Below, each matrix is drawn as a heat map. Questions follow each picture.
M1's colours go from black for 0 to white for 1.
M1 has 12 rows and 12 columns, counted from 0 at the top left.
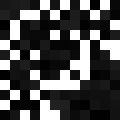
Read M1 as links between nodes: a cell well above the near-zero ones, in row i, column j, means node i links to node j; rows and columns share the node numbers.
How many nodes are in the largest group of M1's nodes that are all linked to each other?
3
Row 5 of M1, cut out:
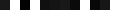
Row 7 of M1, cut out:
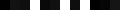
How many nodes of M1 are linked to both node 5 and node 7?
2
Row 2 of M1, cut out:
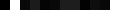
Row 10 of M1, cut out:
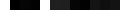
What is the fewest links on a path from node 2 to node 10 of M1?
3
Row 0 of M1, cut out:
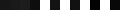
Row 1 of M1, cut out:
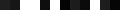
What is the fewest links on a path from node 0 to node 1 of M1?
3
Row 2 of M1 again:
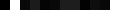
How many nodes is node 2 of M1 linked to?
2
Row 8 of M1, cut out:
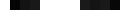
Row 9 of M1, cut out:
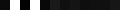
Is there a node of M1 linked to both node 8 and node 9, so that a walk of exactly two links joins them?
no
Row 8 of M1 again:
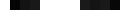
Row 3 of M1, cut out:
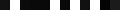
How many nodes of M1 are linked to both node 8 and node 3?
2
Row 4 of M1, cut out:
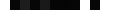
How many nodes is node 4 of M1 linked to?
4
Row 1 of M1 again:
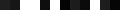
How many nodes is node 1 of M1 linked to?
4
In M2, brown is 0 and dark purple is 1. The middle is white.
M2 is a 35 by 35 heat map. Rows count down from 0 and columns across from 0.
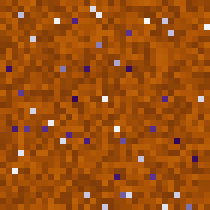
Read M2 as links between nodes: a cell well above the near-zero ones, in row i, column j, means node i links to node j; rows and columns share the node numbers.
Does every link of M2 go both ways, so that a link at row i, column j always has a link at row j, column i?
no
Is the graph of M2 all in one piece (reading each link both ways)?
no
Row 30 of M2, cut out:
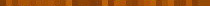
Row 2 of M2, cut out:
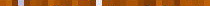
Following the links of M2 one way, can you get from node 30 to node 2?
no
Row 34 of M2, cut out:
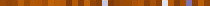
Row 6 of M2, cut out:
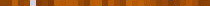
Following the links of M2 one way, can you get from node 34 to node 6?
no
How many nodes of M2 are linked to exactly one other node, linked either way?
8
